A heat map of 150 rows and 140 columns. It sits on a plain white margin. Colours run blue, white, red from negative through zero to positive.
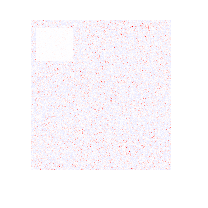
Odd rows or columns: none. Calmest part: top left. Stripes: none. Average level on the scale: 50%. Histogram: skewed, a long tail of high values. Odd patch: calmer, in the top left.
